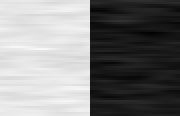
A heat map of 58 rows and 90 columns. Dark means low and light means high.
It is made of 1 by 2 panels. Panel 1,1: very high, streaked across, faint in contrast. Panel 1,2: very low, streaked across, faint in contrast.
